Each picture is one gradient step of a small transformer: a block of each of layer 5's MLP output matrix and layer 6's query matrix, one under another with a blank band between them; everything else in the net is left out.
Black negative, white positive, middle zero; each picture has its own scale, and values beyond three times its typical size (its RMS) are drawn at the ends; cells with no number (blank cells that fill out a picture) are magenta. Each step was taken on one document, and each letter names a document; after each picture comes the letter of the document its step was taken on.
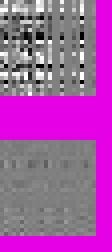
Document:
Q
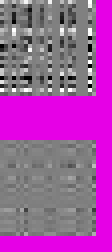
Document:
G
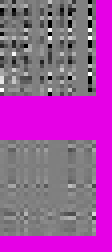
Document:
G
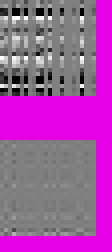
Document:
Q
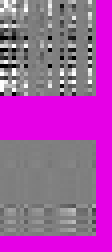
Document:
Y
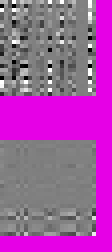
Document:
G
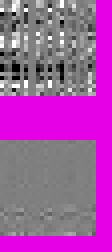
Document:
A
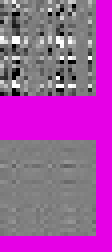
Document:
Y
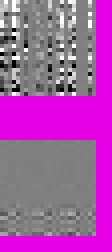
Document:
Y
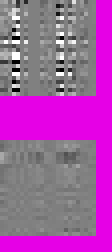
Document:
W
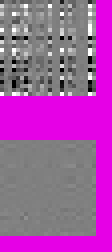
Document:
G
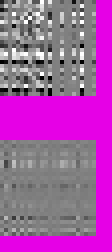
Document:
Q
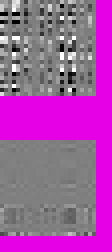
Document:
Y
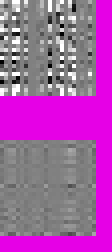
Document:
Y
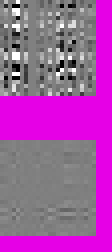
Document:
W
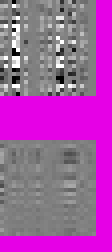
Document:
W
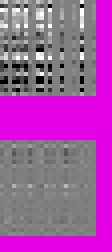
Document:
Q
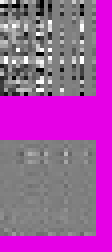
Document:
Q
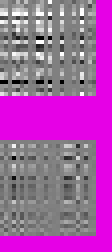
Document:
Q
